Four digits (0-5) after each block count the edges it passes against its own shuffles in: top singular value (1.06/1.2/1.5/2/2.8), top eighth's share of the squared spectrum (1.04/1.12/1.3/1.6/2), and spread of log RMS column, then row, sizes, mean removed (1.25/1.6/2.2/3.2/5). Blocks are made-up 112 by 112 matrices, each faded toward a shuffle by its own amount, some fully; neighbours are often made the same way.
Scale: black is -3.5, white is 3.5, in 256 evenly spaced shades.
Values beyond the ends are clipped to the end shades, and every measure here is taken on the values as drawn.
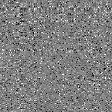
4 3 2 2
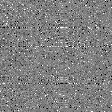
4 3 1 2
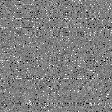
4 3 1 2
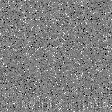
3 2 0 1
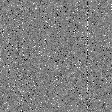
2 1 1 0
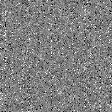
1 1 2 0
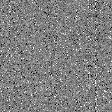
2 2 2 0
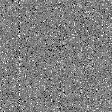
2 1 2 0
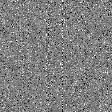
2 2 2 0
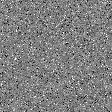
0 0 0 0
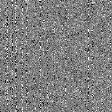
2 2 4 0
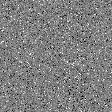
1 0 1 0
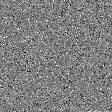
0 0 0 0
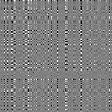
5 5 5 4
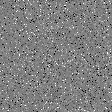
2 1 0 0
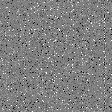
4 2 1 0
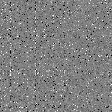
4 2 2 1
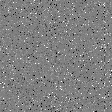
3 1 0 0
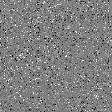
4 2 1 1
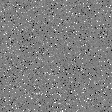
0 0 0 0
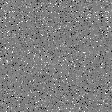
3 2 1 1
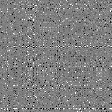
5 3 2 2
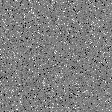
0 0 0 0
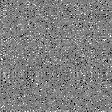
4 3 1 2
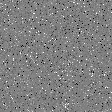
0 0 0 0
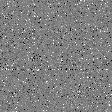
2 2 1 1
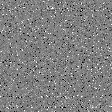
1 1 1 1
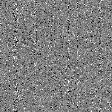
2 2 3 0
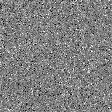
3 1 0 0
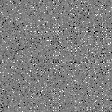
4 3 2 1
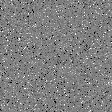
2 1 0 0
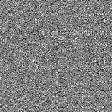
4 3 1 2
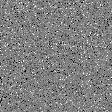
2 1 0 0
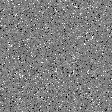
2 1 0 0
